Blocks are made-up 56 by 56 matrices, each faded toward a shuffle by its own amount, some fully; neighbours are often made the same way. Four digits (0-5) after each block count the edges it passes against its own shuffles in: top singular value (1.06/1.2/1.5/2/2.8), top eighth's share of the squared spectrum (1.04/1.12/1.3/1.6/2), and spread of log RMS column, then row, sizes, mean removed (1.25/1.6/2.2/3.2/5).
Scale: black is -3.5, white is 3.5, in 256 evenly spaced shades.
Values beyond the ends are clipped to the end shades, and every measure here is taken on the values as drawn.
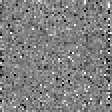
2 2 2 0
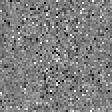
1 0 1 0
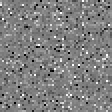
2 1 0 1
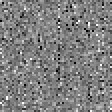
1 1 2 0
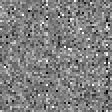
1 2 2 0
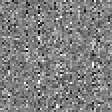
2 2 3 0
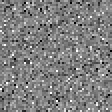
0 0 1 0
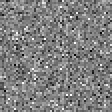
0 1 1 0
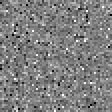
0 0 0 0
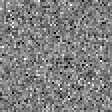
0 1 0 0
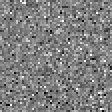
0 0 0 0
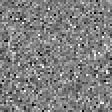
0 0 0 0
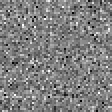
2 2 0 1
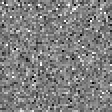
1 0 0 0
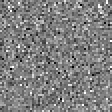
1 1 0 0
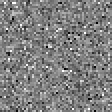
0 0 0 0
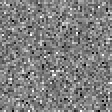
2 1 0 0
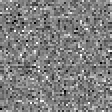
2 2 1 0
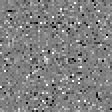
3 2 1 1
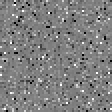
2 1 0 0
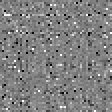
3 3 1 1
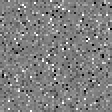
2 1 0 0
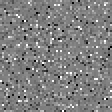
1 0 0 0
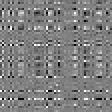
5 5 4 4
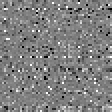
4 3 1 2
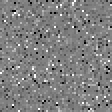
0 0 0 0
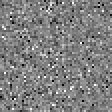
0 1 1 0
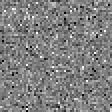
0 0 1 0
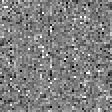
1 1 2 0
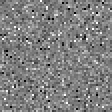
0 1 1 0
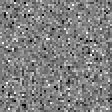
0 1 1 0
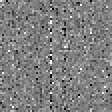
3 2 2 0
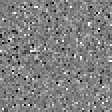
0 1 0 0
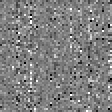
2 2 3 0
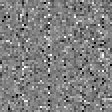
2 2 2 0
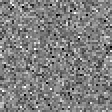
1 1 0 0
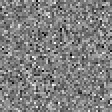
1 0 1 0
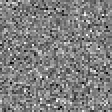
0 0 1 0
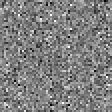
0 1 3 0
